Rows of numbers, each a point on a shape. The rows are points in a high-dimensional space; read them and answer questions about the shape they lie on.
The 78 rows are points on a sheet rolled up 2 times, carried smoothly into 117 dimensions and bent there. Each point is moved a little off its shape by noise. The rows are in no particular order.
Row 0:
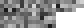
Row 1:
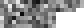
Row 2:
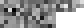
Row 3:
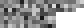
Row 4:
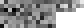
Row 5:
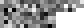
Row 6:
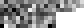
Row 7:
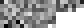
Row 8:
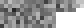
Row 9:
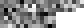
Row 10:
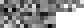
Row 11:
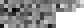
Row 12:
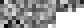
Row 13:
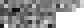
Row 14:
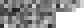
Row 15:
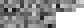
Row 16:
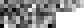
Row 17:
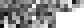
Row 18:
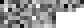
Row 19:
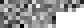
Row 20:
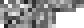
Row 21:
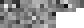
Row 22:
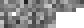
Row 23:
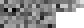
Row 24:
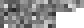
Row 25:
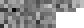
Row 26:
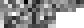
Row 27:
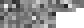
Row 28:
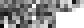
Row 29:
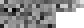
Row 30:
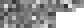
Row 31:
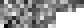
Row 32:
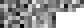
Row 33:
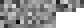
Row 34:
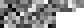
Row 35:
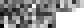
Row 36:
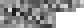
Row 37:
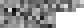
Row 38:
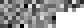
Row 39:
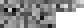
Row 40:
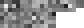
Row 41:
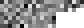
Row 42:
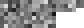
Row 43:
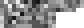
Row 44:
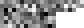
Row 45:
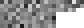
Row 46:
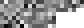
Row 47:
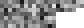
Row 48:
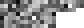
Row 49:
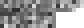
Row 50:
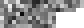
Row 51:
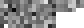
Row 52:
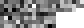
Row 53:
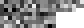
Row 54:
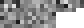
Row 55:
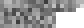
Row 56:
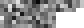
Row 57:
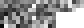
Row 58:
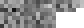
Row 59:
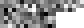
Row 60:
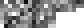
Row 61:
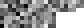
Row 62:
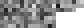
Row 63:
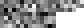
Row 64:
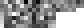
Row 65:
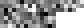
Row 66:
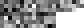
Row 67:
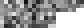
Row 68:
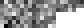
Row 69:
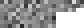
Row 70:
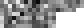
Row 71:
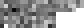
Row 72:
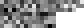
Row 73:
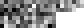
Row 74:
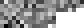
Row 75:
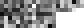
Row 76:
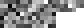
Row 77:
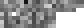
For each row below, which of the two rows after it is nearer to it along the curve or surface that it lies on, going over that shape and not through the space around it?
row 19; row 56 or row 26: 26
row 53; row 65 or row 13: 65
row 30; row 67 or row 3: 3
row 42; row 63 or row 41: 41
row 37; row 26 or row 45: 26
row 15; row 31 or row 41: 31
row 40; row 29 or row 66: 29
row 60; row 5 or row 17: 17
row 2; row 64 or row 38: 64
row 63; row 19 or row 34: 34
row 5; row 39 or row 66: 66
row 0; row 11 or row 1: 11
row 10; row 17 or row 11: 17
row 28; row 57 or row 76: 57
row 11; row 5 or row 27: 27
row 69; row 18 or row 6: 18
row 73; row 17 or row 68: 17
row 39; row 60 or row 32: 60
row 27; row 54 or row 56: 54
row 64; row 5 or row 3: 3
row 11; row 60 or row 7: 60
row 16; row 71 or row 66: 66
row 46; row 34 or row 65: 34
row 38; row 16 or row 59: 16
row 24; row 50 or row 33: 33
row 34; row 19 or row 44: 19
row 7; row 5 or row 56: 56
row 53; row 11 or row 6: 6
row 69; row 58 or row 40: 40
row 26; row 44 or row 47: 47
